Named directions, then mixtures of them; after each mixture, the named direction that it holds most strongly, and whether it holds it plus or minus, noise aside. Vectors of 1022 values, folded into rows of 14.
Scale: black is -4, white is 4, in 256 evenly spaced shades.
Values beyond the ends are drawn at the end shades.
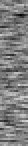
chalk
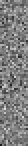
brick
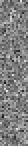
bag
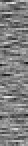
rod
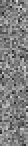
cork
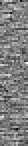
rod, minus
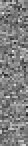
cork, minus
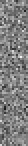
brick, minus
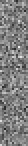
brick, minus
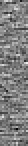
rod, minus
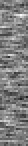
chalk, minus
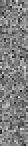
cork, plus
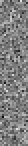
bag, plus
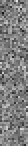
cork, plus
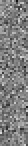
cork, minus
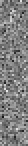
bag, plus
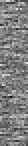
rod, minus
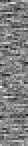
rod, plus
